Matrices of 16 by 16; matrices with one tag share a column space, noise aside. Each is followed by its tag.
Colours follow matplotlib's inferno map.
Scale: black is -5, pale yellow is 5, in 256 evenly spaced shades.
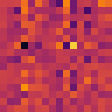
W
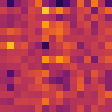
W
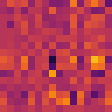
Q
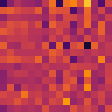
W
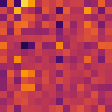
W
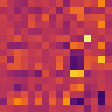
Q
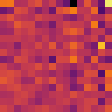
W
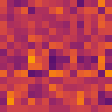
Q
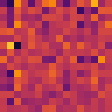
W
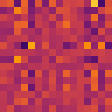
W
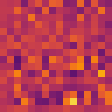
Q
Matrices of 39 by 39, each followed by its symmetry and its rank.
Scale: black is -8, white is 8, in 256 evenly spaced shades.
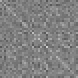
symmetric, rank five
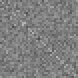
symmetric, full rank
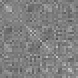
symmetric, rank five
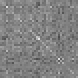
symmetric, rank five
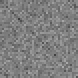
symmetric, full rank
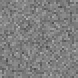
symmetric, full rank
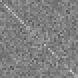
symmetric, full rank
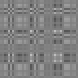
symmetric, rank one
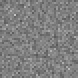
symmetric, full rank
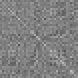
symmetric, rank five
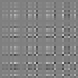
symmetric, rank one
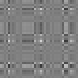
symmetric, rank one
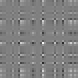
symmetric, rank one
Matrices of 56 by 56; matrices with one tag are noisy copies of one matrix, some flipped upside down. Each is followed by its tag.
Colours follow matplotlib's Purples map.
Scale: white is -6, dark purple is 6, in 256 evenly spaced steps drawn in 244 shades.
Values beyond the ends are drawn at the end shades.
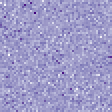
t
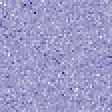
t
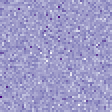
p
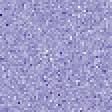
p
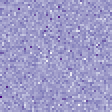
p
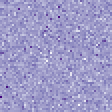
p
